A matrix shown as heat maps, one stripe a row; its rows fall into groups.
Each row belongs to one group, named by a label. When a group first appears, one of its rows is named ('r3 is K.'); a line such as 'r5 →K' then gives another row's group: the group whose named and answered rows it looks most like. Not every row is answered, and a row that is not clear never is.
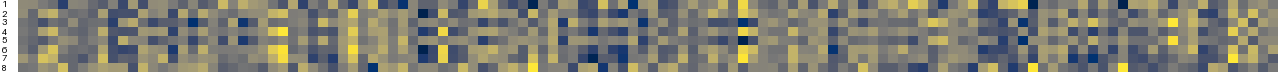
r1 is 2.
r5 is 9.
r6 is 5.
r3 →9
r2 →5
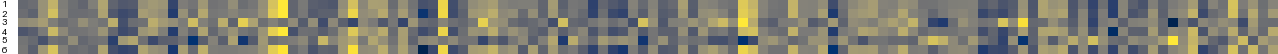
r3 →2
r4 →5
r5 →9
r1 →5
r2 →5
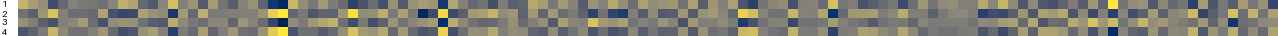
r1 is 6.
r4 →5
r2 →5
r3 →6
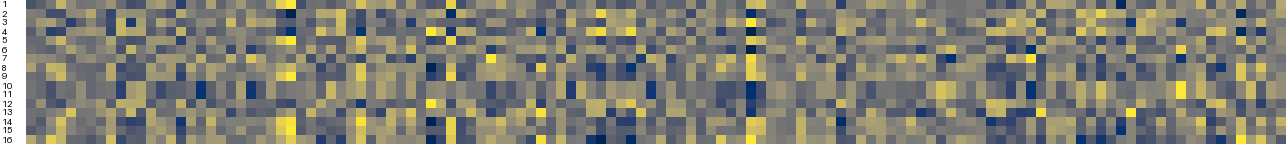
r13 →9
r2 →6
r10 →9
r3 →2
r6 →9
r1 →5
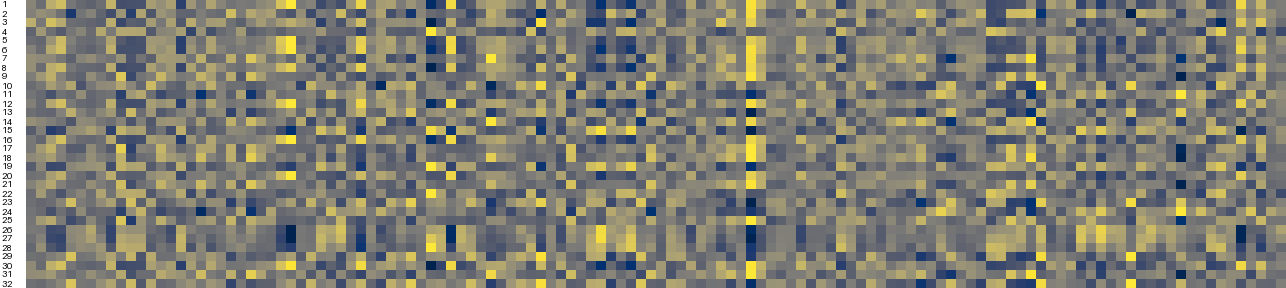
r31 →2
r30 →5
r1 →5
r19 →6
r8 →5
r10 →9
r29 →9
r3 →5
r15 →6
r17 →2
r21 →2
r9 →2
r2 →2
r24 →9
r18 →2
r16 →5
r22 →6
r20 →5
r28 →6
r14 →2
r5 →5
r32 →9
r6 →5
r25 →2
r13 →9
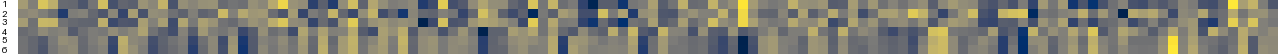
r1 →5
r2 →2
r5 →9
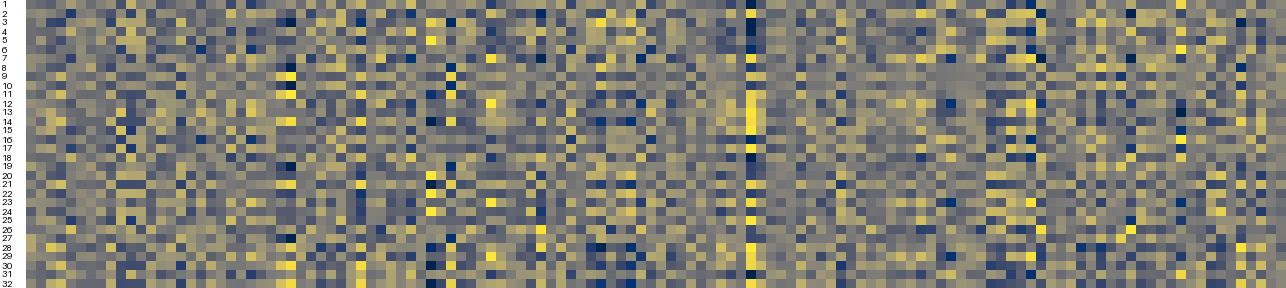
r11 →5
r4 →9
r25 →2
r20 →6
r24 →6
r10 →6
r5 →6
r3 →6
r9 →5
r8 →6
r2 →2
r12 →2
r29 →2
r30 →5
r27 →6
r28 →5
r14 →5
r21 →5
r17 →2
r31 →9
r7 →2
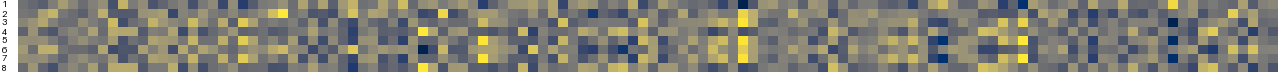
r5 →2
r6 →5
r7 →2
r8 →6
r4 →6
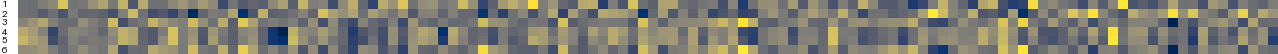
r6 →2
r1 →9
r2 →9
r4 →6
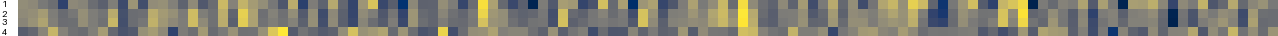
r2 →2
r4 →5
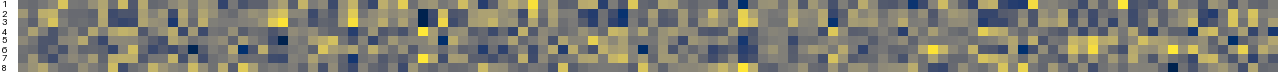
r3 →5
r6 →9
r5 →6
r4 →6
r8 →2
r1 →9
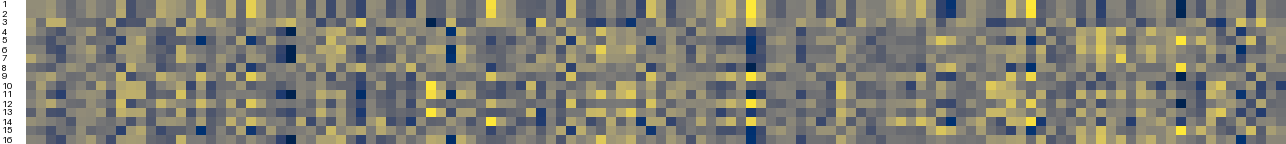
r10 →6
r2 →2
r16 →6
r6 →6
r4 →6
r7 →6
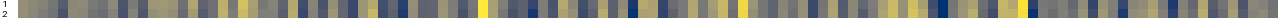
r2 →2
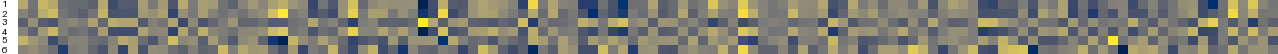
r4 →5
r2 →5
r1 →5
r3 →6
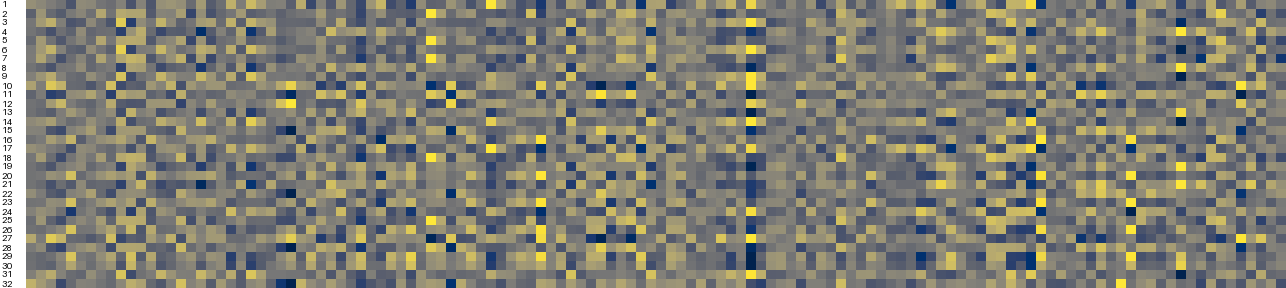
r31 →2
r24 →2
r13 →9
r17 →2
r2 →6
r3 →2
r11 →6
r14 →2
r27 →5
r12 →5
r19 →9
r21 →9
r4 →9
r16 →9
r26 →9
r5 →6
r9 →2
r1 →2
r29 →9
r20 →9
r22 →6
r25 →6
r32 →6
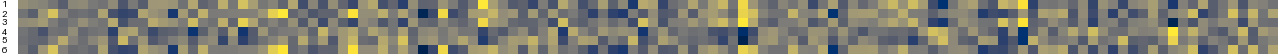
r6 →5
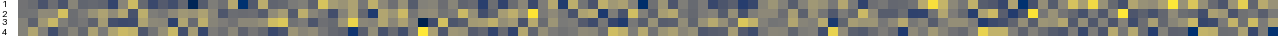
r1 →9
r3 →5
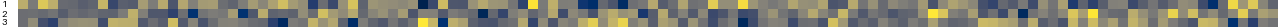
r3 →6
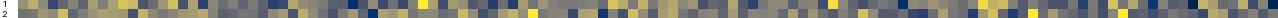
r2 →9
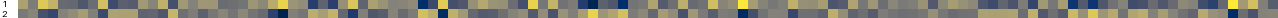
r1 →5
